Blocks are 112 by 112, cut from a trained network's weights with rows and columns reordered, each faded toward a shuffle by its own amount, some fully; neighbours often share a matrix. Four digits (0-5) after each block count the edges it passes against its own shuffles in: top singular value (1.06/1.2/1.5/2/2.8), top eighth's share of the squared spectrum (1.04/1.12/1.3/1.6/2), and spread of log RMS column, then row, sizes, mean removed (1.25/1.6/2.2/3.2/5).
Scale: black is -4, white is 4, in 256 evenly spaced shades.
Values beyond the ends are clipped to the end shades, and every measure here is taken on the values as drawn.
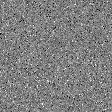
0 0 0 0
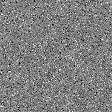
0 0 0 0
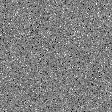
1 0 0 0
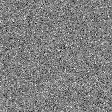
0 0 0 0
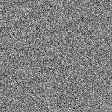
3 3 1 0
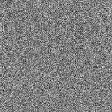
4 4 2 2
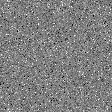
0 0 0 0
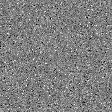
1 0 0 0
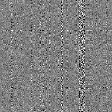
4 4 4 1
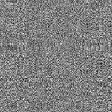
4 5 3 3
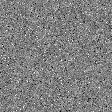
0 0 0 0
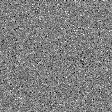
1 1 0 1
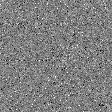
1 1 0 1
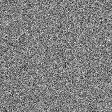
2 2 0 0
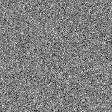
2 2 1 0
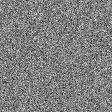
1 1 0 0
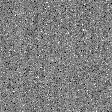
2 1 0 0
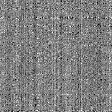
4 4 1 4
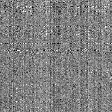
4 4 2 3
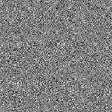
3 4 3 3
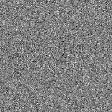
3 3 1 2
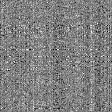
4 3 1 3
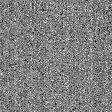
2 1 0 0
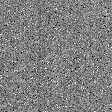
1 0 0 0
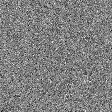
1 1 0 0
